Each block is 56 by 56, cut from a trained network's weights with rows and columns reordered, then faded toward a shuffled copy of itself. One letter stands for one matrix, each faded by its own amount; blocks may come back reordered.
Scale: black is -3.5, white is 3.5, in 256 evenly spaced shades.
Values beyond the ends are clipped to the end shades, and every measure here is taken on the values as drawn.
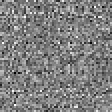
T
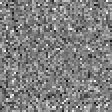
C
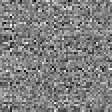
T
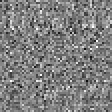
C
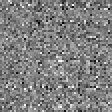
C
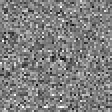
C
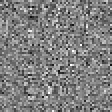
T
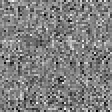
C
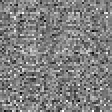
T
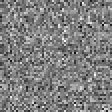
T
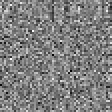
T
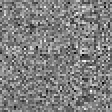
T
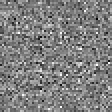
C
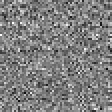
T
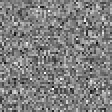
T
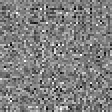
C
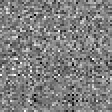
C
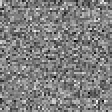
T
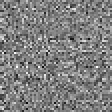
T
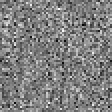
T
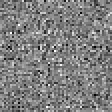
C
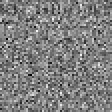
T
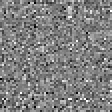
C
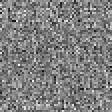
T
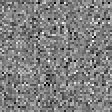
C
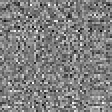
T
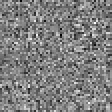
T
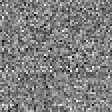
C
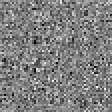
C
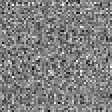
C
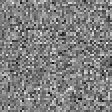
T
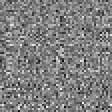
T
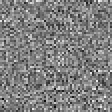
T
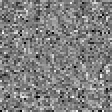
C
